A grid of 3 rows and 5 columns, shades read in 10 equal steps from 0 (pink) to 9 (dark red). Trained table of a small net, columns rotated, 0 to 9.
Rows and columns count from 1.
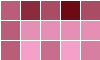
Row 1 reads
4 7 5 9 5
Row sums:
30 8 9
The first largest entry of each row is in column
4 1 1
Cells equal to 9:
1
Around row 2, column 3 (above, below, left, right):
5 3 1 1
